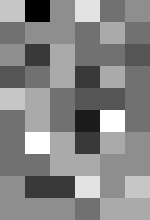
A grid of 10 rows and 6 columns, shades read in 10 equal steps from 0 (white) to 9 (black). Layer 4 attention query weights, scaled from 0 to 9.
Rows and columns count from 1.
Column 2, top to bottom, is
9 4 7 5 3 3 0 5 7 4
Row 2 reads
5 4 4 5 3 5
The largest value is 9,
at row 1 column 2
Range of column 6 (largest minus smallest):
4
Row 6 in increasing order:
0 3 5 5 5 8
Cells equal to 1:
2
